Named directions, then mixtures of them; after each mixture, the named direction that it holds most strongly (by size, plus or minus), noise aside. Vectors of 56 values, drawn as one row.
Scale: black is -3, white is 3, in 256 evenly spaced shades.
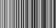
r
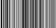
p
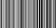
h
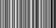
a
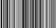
p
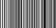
r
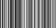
p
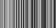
r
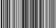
p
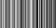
h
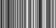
r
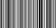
h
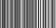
h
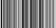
p
